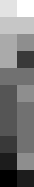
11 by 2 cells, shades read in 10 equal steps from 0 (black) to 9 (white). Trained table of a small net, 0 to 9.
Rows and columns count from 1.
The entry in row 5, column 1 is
4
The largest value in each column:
8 9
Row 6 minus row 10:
2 0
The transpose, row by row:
8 7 6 6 4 3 3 3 2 1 0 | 9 7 5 2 4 5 4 4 4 5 1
